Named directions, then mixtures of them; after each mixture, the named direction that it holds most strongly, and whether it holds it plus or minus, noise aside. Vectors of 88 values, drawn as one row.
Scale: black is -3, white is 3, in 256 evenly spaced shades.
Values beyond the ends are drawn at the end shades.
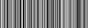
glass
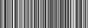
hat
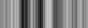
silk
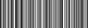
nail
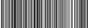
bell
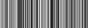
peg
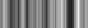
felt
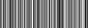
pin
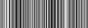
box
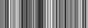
silk, plus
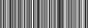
pin, plus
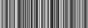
peg, plus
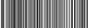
bell, plus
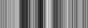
silk, plus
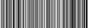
hat, minus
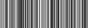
peg, plus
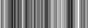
felt, plus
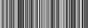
peg, plus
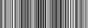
hat, plus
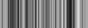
felt, plus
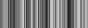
felt, plus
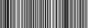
box, minus
